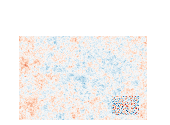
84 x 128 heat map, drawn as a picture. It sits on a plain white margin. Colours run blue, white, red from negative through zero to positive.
The distribution is heavy-tailed on both sides. Overall the values sit about 50% of the way up the scale. No regular stripes run through it. No single row or column stands out from its neighbours. An odd patch, rougher than its surroundings, sits in the bottom right.
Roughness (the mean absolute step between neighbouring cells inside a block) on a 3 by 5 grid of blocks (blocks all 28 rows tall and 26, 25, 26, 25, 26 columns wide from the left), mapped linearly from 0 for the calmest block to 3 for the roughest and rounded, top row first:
00000
00000
00023
